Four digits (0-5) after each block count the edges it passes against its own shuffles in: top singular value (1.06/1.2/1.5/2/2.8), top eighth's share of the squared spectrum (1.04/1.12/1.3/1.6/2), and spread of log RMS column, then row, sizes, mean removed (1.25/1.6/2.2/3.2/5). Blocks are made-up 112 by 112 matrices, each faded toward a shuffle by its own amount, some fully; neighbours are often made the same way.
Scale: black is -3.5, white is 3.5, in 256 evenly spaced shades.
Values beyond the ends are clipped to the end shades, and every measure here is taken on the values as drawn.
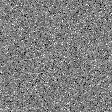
2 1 0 0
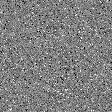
0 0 0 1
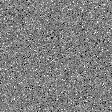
0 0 0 0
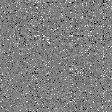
3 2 1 1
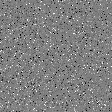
1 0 0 0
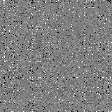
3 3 2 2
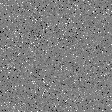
1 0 0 0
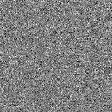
3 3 1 1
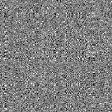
4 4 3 3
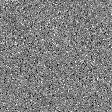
2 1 0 0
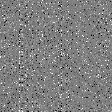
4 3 2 1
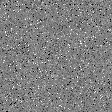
0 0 0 0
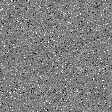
0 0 0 0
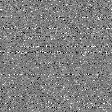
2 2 0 3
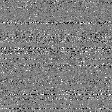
2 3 0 4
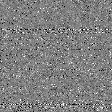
2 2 0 3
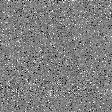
0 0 0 1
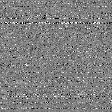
2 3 0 4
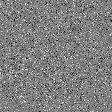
1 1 0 1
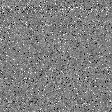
1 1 0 2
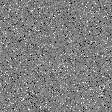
0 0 0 0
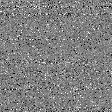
1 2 0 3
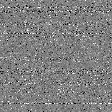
2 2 0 3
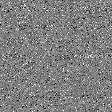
1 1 0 2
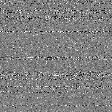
2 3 0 4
